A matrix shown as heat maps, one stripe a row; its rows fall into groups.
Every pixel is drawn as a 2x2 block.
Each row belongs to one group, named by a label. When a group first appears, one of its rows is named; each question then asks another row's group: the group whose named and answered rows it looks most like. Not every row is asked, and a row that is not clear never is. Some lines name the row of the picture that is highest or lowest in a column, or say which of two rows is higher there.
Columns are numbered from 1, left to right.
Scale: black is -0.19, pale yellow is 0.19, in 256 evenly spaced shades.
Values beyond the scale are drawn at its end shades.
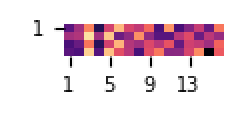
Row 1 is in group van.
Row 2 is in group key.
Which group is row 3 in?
van
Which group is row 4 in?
van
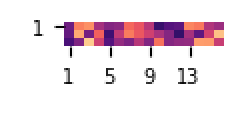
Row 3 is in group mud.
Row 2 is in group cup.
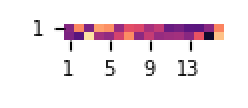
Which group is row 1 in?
cup
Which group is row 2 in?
van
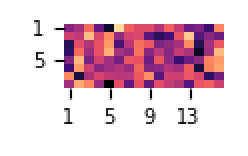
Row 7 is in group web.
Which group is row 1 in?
van
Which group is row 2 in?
key
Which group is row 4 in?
cup
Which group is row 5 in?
cup
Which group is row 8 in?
mud
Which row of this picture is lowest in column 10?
2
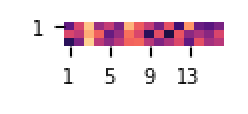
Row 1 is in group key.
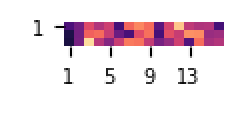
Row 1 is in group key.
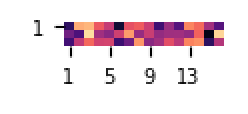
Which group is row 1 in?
key
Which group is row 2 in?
van
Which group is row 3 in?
key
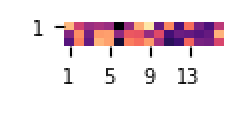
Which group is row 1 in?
web
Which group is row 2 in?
cup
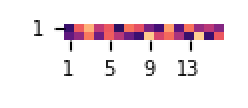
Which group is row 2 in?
van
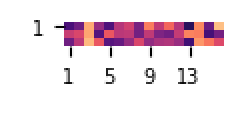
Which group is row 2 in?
key
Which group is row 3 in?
mud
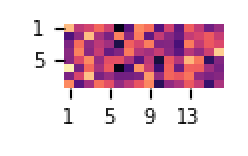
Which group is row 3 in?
cup
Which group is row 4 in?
cup
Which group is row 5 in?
key
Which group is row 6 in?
web
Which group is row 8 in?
web
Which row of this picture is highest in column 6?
2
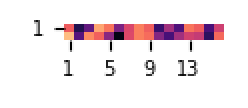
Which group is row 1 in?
web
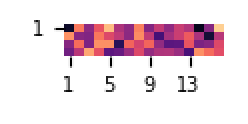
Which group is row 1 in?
cup
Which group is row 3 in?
cup
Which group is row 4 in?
mud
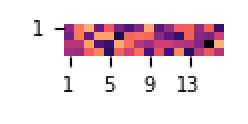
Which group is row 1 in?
key
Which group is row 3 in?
van
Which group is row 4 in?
mud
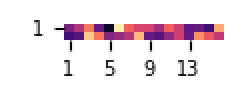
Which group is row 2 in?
mud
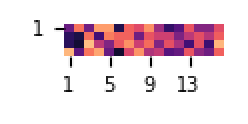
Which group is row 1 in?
cup
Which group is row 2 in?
van
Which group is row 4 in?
web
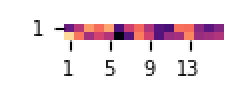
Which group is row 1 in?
key
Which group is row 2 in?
web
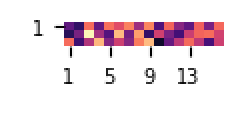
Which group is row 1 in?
van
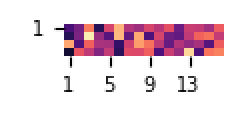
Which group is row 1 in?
van
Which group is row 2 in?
mud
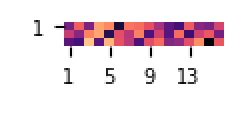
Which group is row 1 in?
cup
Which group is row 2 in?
mud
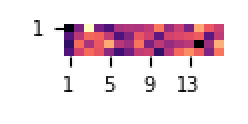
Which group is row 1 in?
mud
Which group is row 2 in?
key
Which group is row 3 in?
cup
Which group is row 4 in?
key
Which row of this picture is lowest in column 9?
3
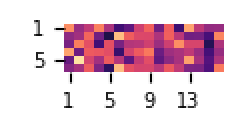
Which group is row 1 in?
web
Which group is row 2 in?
van
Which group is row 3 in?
key
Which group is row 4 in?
web
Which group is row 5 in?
key
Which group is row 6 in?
van
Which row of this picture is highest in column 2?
5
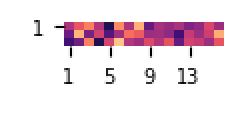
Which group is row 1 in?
mud
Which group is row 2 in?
cup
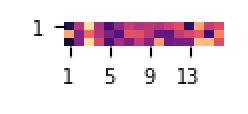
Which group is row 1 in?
mud
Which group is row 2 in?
web
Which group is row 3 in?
mud
